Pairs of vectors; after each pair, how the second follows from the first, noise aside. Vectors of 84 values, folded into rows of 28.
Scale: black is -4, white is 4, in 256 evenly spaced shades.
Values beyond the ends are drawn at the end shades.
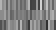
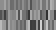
wrapped around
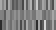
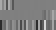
partly zeroed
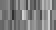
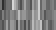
wrapped around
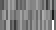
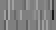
partly zeroed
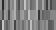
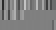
partly zeroed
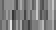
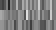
shuffled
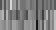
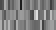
shuffled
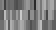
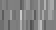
partly zeroed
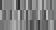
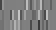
partly zeroed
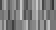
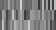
shuffled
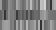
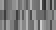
sign-scrambled
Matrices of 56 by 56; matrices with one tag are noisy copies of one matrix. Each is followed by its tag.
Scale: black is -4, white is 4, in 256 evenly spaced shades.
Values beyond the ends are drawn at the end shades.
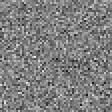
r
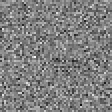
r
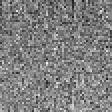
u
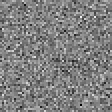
r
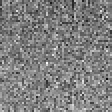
u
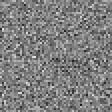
r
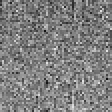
u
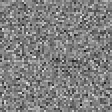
r
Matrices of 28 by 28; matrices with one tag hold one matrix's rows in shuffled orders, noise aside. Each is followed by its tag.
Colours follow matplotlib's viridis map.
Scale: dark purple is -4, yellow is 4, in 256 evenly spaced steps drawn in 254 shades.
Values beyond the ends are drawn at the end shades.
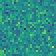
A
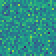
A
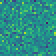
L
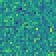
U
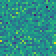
L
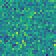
L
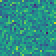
L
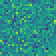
L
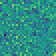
L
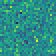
U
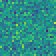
L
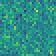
U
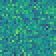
L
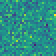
L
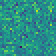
U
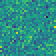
L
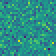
A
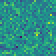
U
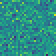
L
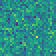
U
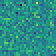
U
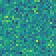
U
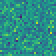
U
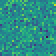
L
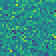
L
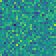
L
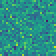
L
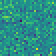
U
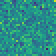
L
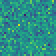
A
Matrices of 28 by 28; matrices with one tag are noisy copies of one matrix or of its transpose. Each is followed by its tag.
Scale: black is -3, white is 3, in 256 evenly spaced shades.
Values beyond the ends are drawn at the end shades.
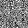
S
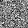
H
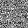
S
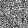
S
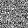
S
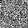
H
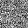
S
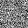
S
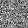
S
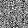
S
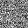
S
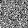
H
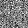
S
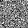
H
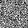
H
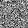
H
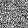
S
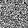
H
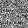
S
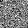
H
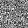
S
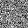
S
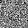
H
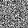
H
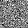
H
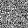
S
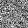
S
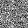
S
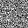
S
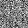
S
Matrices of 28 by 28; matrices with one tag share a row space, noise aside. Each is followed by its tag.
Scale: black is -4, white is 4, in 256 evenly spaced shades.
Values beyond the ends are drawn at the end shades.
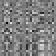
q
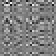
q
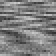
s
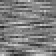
s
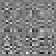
q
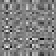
q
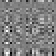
q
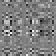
q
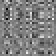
q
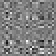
q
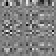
q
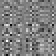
q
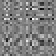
q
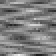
s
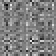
q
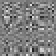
q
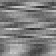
s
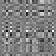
q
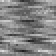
s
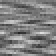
s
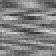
s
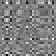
q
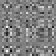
q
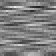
s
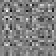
q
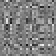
q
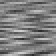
s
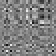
q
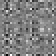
q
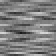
s
